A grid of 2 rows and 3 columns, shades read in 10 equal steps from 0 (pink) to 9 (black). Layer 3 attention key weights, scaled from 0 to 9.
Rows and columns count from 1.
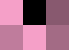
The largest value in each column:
2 9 4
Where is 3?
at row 2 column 3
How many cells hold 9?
1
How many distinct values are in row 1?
3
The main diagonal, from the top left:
0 0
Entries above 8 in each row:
1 0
